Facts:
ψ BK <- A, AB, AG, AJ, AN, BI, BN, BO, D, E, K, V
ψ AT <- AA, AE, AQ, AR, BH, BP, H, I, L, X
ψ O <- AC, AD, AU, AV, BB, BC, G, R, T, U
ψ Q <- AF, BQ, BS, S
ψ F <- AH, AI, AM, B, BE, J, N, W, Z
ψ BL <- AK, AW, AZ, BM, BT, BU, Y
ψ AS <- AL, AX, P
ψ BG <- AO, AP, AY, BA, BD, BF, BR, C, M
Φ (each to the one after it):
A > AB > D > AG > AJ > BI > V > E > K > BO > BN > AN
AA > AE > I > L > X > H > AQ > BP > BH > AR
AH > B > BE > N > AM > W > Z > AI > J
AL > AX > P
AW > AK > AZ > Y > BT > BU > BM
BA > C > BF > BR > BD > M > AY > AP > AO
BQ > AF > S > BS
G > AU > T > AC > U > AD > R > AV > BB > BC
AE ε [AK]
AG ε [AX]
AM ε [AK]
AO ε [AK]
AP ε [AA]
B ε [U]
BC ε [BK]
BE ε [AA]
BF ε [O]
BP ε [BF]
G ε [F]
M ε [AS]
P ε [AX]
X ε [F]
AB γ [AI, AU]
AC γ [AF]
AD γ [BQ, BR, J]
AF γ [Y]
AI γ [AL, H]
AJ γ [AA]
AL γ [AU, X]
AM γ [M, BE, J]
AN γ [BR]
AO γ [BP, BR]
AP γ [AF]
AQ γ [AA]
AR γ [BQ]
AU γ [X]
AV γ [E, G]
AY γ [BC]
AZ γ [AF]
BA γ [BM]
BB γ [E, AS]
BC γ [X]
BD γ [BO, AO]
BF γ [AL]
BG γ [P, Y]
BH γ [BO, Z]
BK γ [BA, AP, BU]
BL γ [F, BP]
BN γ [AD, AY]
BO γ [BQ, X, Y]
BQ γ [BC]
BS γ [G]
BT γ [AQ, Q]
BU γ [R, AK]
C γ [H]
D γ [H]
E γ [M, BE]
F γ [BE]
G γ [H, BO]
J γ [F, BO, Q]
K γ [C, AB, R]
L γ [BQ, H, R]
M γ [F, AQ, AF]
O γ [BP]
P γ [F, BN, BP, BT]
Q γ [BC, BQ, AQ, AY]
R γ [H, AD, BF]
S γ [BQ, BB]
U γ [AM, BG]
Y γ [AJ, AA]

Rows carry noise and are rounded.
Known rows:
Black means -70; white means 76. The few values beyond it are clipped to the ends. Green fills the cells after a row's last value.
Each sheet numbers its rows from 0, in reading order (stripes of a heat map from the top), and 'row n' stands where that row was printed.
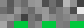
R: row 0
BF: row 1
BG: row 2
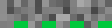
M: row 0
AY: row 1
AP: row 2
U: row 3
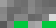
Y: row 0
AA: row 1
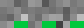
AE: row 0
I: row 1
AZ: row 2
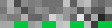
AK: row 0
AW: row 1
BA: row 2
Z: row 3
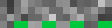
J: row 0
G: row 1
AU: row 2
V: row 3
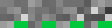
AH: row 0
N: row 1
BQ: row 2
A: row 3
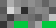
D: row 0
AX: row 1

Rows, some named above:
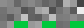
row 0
AX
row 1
AL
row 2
BL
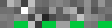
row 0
O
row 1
Z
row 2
AL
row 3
M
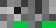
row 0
AS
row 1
AO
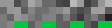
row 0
BF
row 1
BR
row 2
E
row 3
K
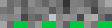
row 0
H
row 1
AX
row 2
AV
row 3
AP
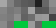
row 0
X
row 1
BB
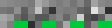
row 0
BU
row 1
AG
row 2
AF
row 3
AB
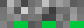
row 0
Q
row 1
BI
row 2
L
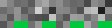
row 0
BS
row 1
A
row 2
S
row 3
AS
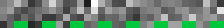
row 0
AJ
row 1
AN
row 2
BH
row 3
BK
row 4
E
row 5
AX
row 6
G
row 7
AT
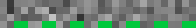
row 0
BP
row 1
AL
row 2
AI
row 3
BE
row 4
P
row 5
BD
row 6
M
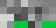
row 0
BM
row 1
AC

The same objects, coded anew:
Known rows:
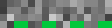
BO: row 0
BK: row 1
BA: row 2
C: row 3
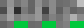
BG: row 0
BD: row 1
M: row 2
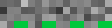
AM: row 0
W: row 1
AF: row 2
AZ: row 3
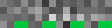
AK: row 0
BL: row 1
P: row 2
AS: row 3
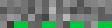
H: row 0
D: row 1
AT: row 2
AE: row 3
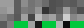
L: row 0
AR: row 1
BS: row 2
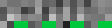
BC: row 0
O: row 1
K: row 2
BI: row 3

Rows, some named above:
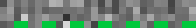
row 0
BK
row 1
M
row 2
AA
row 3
S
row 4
AG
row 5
AX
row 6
AG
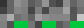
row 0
V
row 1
BP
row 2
BK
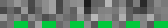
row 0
BR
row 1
A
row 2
AG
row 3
E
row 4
Q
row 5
V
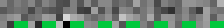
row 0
H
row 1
Z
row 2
BM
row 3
AF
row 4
BB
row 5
Q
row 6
N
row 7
U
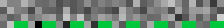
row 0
AC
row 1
AI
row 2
P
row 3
Z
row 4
AV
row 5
AJ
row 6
G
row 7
BL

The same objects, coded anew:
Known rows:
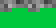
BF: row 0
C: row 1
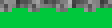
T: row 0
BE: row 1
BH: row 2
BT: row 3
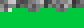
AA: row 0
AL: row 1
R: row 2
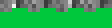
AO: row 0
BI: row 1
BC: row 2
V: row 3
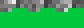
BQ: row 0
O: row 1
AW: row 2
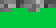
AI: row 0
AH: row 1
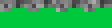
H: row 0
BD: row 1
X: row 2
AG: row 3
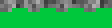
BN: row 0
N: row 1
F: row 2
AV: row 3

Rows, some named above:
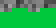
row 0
U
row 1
AT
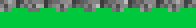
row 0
AJ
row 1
AI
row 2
AC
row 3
J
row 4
O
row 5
U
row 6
AJ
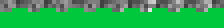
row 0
BR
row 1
U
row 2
BE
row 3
H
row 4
AS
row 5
AA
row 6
A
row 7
BA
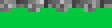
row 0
E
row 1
G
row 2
BM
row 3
L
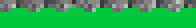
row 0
J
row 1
AS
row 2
M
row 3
BL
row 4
K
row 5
BB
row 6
A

